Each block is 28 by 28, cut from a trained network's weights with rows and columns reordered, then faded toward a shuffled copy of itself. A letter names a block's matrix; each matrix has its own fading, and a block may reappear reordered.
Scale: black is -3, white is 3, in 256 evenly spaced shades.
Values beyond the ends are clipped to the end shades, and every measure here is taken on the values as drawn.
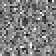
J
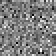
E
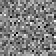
J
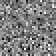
J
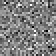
J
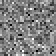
E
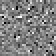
E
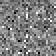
E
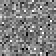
E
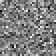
J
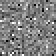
E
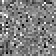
E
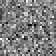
J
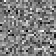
J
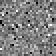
E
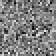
J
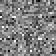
J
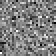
J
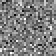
J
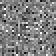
E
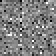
E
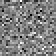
E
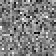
J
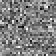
J
